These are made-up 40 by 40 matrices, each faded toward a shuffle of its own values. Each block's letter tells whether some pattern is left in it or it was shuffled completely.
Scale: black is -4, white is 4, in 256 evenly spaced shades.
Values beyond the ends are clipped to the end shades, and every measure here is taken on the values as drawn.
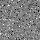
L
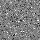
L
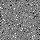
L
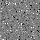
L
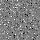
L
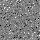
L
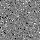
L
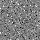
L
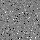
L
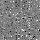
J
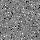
L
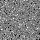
L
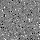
L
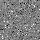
L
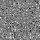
J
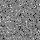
L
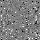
J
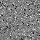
L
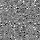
J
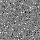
L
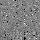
J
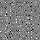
J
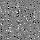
J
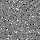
L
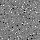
L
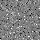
L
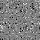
J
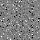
J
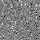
J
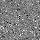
L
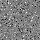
L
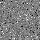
L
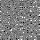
J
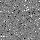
L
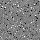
L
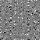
J
